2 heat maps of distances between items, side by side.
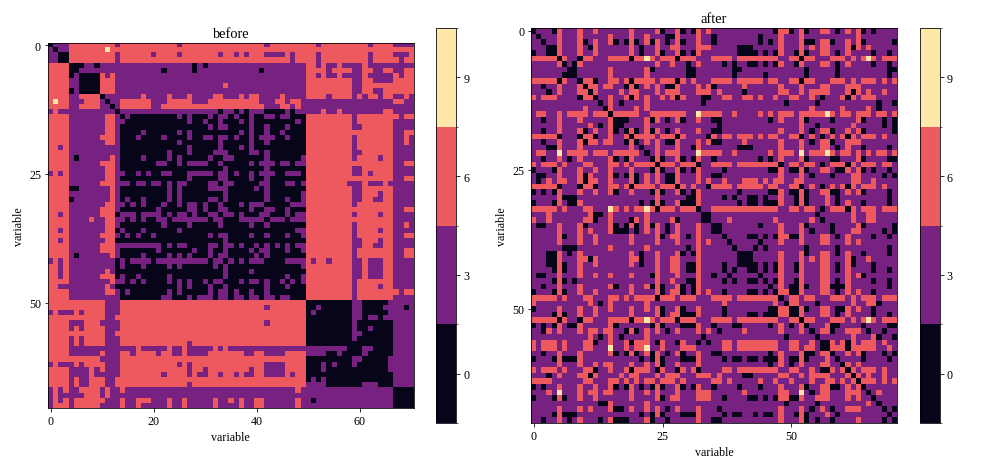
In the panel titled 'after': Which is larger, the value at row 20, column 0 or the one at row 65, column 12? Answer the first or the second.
the second
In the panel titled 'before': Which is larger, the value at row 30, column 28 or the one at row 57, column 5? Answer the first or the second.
the second
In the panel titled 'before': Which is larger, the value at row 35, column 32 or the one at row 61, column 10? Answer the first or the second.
the second
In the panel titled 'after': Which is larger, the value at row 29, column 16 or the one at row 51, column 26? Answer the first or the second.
the second
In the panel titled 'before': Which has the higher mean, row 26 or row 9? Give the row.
9
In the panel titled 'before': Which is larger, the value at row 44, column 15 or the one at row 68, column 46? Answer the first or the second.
the second
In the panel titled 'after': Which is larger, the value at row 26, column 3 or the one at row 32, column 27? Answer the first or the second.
the second
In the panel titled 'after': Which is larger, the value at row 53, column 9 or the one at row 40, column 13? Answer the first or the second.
the first
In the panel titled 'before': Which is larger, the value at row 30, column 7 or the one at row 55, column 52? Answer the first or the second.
the first
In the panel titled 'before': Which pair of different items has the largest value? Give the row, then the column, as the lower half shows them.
11, 1
